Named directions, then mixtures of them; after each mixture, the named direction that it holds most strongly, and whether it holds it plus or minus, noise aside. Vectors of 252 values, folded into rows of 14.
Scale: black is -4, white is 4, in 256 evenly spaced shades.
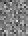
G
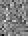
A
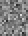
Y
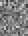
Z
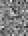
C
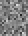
Y, minus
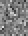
C, plus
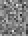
Y, minus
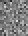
G, plus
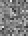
C, plus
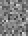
Y, minus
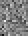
A, plus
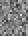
Y, plus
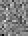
A, plus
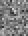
C, minus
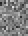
Z, minus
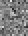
C, plus
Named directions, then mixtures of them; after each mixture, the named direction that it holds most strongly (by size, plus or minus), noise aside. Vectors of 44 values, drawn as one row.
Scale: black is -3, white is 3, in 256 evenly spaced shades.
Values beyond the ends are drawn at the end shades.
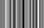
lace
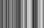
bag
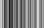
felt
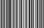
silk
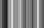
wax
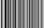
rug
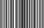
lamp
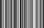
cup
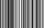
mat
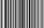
rug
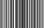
lamp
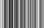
felt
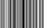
lace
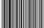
felt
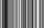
wax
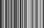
cup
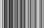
felt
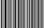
rug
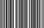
lamp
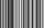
mat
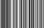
silk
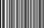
rug
